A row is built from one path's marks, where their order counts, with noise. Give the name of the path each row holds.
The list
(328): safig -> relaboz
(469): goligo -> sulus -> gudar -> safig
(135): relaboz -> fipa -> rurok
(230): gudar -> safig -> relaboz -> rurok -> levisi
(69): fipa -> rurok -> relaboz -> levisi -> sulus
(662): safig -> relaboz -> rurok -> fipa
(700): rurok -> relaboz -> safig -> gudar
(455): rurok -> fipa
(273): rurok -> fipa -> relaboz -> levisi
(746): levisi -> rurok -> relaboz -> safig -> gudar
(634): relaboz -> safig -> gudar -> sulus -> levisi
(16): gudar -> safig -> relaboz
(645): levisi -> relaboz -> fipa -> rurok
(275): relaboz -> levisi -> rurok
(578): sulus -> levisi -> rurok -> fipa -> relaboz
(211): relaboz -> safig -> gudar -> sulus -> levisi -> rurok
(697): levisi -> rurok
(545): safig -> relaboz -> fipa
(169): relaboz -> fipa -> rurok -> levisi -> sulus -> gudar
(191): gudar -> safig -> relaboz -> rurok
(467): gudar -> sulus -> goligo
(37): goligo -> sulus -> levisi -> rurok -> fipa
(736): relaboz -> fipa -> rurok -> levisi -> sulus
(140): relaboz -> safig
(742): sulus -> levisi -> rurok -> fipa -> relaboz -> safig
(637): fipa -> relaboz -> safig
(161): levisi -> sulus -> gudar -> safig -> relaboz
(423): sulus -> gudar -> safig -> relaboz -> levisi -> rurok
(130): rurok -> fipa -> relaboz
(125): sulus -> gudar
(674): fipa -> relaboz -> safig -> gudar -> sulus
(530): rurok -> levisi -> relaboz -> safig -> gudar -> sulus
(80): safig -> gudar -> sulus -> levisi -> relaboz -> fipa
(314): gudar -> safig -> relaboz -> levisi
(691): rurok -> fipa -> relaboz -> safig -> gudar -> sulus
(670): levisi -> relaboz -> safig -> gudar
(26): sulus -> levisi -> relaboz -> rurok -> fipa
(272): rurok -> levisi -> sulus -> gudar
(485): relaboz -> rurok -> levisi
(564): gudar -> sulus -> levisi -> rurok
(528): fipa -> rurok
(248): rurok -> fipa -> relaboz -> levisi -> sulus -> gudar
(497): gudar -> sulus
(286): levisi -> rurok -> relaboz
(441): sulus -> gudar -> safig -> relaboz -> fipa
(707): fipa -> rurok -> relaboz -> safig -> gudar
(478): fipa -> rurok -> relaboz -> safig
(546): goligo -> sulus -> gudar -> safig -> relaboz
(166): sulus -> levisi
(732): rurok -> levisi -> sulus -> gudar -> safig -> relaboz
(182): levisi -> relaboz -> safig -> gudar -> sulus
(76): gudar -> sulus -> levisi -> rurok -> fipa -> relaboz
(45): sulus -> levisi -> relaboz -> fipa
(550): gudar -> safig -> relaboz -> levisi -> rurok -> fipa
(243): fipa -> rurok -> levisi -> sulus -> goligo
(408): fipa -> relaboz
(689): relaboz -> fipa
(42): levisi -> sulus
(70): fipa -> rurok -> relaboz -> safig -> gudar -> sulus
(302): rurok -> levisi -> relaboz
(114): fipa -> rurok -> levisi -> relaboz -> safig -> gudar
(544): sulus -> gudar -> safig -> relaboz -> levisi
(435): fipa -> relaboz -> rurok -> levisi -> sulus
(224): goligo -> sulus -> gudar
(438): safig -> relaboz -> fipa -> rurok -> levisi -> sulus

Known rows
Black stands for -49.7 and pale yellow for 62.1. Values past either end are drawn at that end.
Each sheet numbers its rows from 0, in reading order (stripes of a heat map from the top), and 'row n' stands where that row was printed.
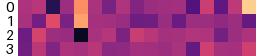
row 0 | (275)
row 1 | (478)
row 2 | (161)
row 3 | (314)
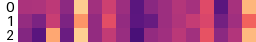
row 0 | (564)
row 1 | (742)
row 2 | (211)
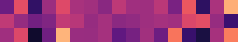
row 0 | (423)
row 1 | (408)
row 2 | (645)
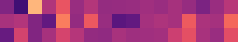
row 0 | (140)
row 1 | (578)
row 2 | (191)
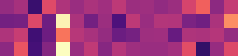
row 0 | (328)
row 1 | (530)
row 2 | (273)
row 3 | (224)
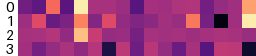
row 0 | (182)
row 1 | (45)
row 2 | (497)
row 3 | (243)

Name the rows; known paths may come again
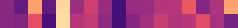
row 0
(211)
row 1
(691)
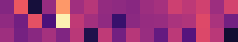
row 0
(662)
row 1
(70)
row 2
(243)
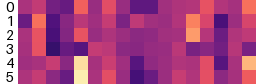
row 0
(578)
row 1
(441)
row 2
(689)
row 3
(248)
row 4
(564)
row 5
(76)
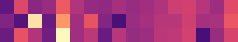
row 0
(191)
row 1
(634)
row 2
(469)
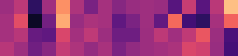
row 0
(275)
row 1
(645)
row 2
(130)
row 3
(408)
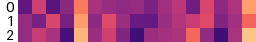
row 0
(550)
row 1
(742)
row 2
(80)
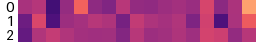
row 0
(697)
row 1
(544)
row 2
(16)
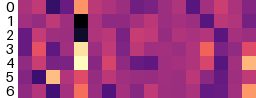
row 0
(273)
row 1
(42)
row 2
(161)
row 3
(546)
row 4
(37)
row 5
(140)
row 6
(302)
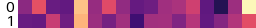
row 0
(26)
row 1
(114)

